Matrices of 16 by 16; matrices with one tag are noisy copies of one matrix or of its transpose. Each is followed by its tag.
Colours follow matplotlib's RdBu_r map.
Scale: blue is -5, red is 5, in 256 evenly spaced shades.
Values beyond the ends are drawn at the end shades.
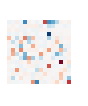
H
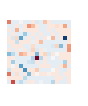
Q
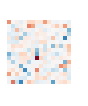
Q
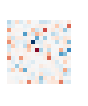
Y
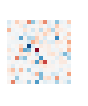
Y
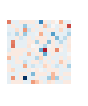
Q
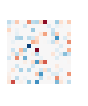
Y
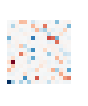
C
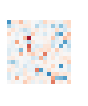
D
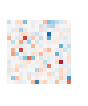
H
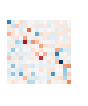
D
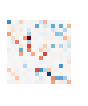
D
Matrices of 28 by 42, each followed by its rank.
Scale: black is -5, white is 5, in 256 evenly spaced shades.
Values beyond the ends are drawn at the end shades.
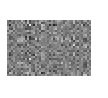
five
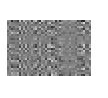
three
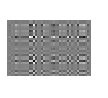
one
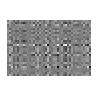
three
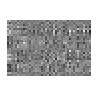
five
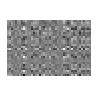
three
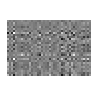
three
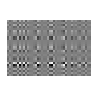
one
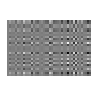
one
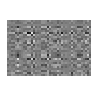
three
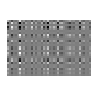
one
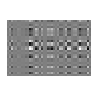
one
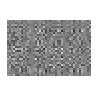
five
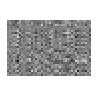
five
